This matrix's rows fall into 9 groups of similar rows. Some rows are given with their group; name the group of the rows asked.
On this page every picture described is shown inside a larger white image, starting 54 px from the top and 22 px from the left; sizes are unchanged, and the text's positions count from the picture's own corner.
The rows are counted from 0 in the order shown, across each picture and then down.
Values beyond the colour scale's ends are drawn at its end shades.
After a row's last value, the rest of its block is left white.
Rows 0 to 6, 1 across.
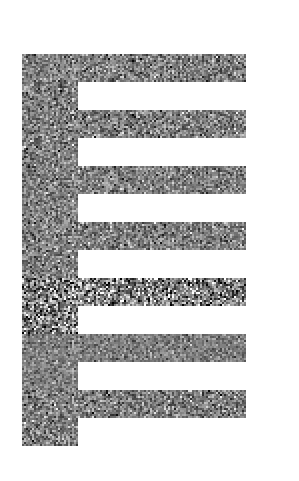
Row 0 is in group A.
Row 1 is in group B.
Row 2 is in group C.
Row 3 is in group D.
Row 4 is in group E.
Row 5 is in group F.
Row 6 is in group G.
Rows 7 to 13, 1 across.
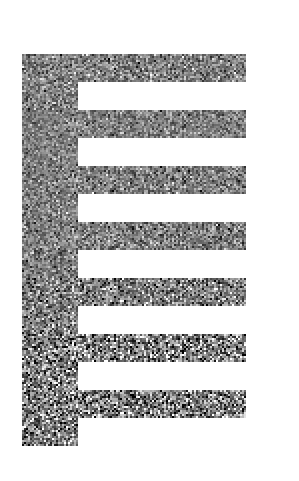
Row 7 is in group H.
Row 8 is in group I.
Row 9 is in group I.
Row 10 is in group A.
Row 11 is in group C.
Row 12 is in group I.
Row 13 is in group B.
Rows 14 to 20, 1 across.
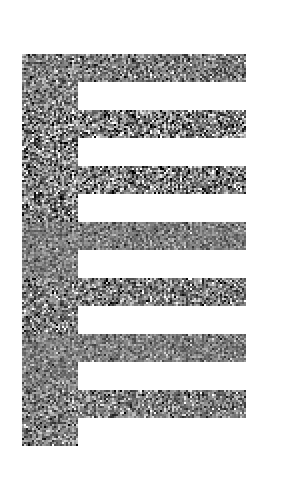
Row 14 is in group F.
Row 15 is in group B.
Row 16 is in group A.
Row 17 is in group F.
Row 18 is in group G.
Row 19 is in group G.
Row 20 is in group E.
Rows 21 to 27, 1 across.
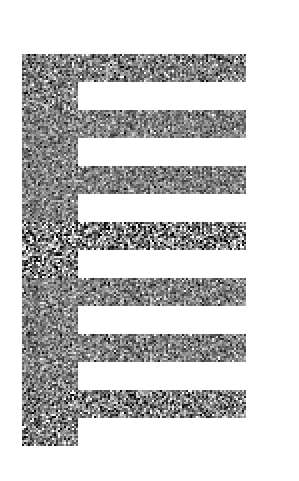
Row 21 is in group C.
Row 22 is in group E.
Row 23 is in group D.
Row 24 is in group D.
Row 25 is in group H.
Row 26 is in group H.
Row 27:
B
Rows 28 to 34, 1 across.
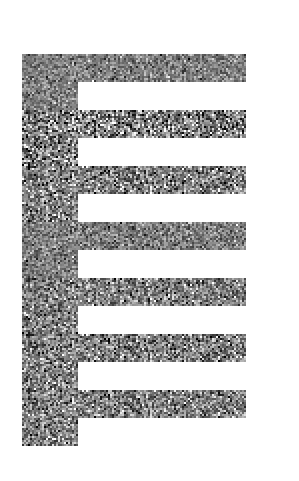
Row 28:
I
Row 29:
E
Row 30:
H
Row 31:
B
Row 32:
E
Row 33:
H
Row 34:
H
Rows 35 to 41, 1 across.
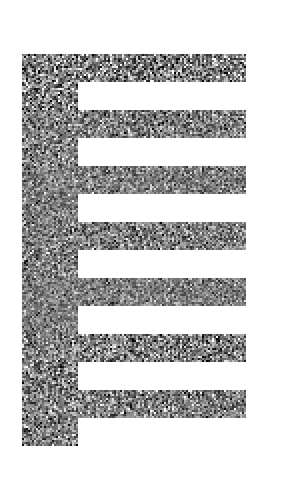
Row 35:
D
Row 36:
D
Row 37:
G
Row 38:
B
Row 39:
G
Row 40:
A
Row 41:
E
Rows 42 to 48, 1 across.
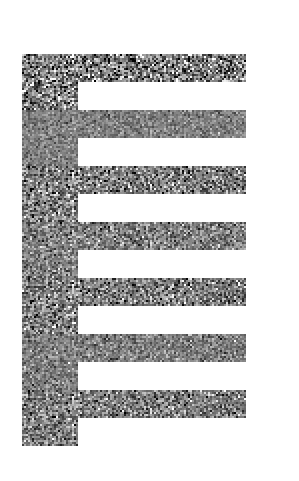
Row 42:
B
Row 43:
H
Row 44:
F
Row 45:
H
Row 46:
F
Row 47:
G
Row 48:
F
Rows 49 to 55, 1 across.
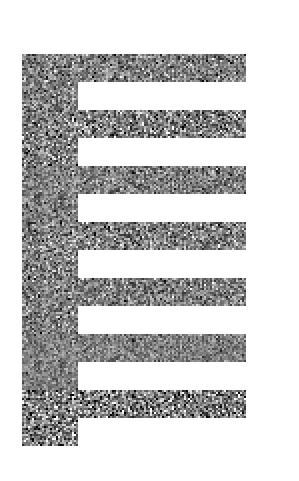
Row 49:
C
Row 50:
I
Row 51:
A
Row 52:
H
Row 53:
D
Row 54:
A
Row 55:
F
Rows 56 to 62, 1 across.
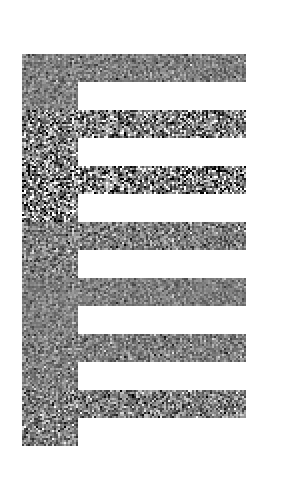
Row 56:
F
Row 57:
C
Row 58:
C
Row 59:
F
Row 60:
F
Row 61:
D
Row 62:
B
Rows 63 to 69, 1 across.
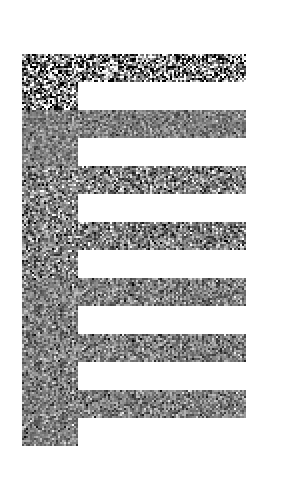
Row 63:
C
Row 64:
F
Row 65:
H
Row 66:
D
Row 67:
A
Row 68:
A
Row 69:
B
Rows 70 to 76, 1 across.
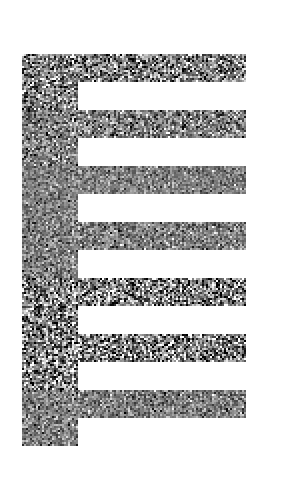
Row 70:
B
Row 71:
I
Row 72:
E
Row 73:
C
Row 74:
A
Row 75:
F
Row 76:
D
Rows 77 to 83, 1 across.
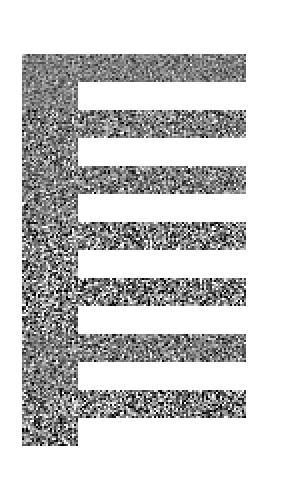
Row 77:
F
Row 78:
C
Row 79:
B
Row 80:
H
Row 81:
D
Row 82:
F
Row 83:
A
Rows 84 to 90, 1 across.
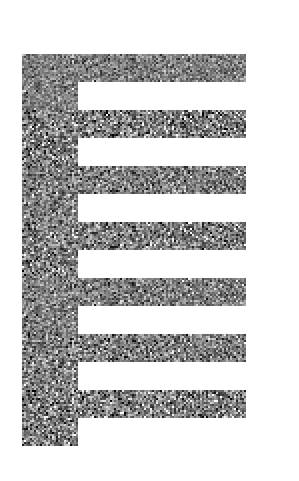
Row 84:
B
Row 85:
G
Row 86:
F
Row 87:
G
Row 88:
B
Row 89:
F
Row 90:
C
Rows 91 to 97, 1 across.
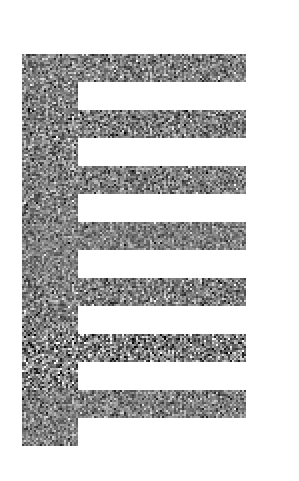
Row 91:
H
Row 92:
F
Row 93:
B
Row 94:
D
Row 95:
G
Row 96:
D
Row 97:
C
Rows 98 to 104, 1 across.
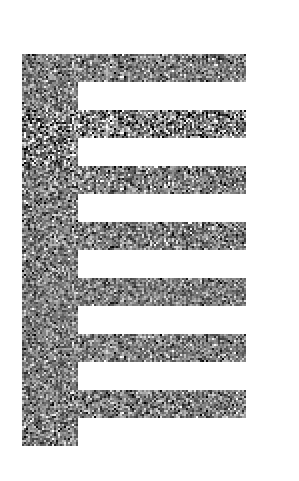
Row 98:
C
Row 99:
C
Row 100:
E
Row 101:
G
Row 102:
G
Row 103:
C
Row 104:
B
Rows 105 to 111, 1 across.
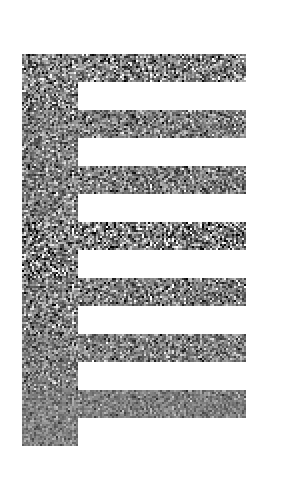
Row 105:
H
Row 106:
B
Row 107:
F
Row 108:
G
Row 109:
F
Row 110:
I
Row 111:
F
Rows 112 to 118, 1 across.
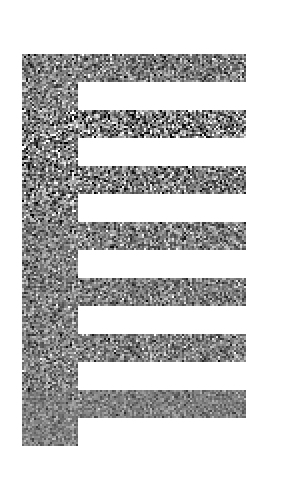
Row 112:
D
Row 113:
B
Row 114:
F
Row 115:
I
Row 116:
F
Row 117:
H
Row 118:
F
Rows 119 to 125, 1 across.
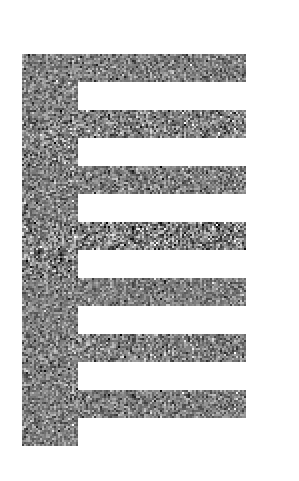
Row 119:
F
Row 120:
H
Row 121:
B
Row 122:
A
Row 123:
D
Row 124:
E
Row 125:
B
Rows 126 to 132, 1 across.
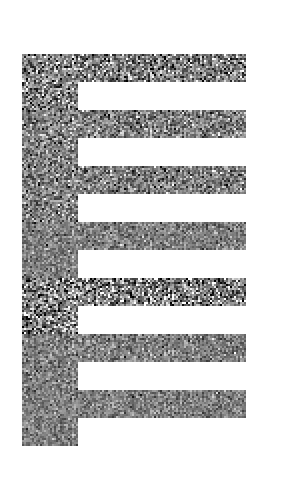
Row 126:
D
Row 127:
H
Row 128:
D
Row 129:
C
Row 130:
E
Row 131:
E
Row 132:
A
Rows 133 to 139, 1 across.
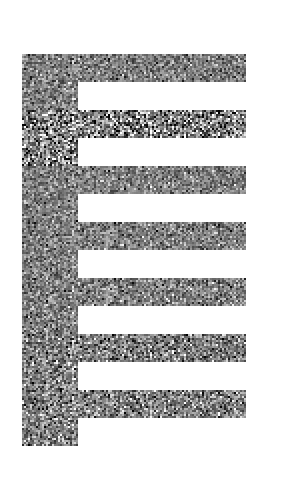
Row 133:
F
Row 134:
H
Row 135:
E
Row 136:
C
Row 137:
C
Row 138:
F
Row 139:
H
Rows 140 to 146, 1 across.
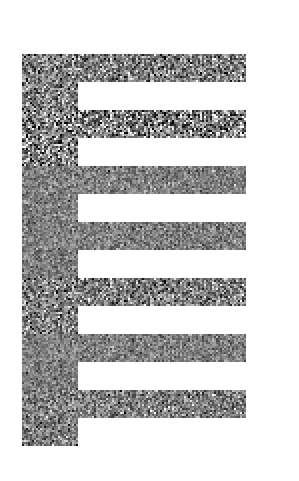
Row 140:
D
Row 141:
D
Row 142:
E
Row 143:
A
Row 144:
D
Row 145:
A
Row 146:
E
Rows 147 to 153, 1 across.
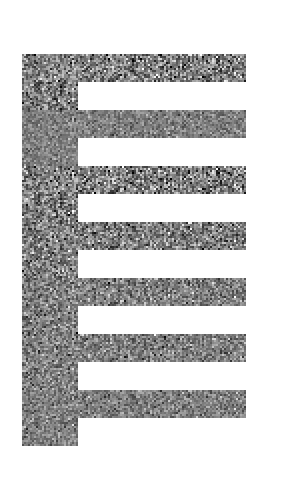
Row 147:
A
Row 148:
I
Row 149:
A
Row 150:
G
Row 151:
E
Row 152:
D
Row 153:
B
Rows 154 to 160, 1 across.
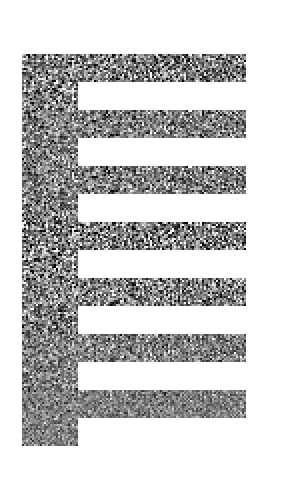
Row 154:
F
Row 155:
G
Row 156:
G
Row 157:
F
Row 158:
A
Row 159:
E
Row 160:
D
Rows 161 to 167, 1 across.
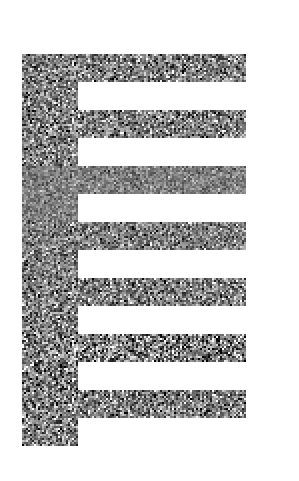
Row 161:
I
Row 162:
C
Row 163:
H
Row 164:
B
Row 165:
D
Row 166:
A
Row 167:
D
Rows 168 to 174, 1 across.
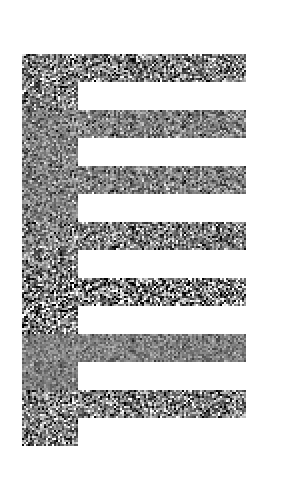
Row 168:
B
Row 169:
I
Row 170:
I
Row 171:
A
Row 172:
B
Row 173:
A
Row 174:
H
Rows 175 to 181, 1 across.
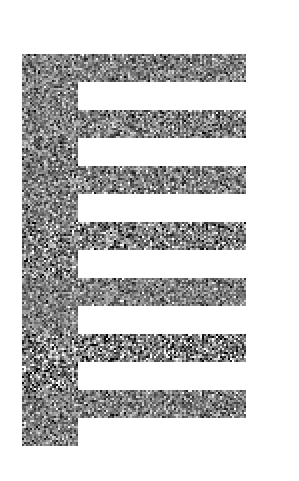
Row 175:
D
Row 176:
A
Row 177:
I
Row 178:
C
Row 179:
C
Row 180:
G
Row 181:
G
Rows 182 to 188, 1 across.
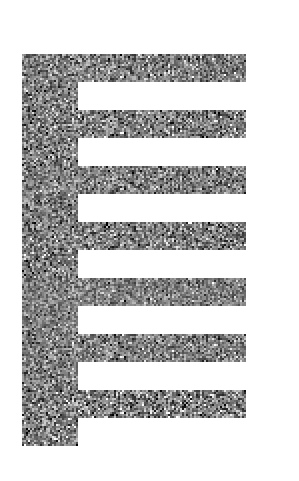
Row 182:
E
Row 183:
C
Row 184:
A
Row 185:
G
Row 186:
E
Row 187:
C
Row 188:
I
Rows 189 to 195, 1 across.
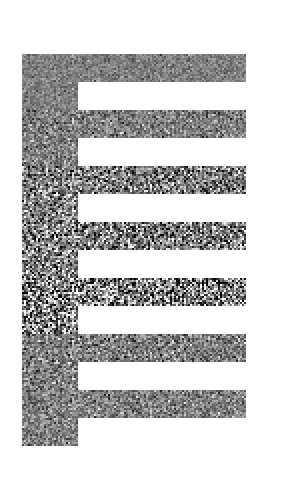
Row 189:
B
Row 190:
C
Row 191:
F
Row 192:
D
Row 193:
C
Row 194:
F
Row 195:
H
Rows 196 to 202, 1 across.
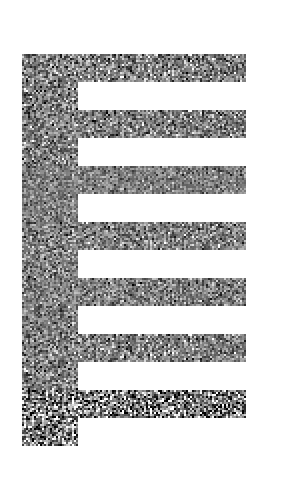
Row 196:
E
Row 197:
G
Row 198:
C
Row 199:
H
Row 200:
A
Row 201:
E
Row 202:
F
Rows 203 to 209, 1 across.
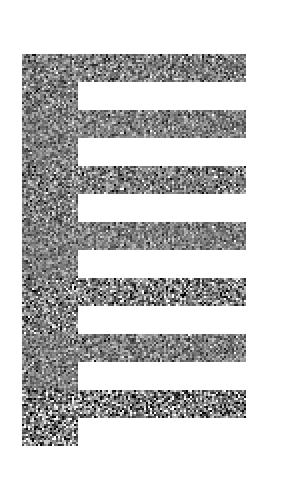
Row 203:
G
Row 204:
E
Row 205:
C
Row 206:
E
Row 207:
I
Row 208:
B
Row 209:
F
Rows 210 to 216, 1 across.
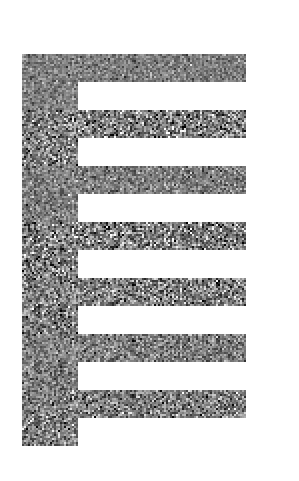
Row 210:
F
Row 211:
I
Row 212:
G
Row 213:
G
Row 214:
A
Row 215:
A
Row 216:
B
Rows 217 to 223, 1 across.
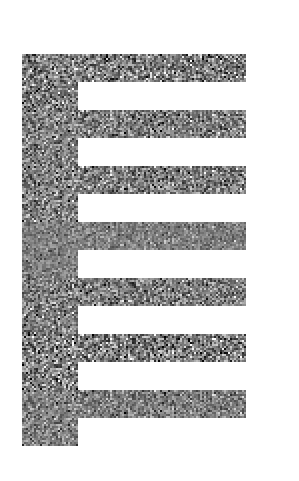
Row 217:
G
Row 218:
D
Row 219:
D
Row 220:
E
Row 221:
B
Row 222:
D
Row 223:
D
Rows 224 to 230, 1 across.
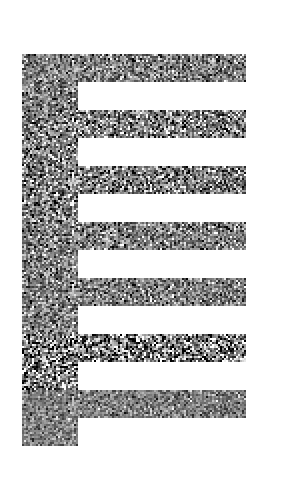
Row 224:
A
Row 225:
I
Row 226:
F
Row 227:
C
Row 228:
F
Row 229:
B
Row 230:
F
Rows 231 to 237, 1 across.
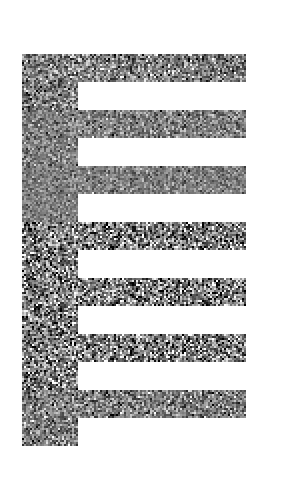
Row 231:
E
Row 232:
I
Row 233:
I
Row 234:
G
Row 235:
A
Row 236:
I
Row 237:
G
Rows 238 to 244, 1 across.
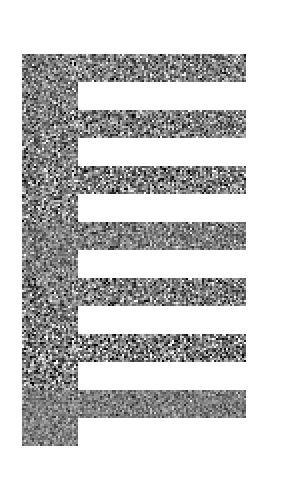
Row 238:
I
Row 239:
B
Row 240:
D
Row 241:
G
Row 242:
G
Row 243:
F
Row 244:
F
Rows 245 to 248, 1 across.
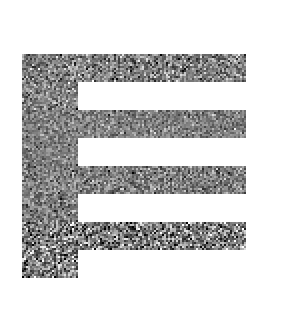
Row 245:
I
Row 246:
E
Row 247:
A
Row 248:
B
